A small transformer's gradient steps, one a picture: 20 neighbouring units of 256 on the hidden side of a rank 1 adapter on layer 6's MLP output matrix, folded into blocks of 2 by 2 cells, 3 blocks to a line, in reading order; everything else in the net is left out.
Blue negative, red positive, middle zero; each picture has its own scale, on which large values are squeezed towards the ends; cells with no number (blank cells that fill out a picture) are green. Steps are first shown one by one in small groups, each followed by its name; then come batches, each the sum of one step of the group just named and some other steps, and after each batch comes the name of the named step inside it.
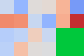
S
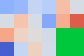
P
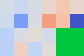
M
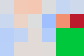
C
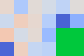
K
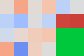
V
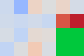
V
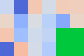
K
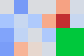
M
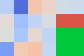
K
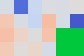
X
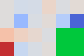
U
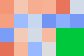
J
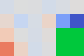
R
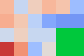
J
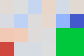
U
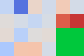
X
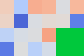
J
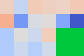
J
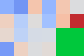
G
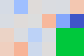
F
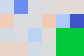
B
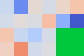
F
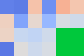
G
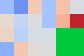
G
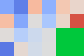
G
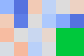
G
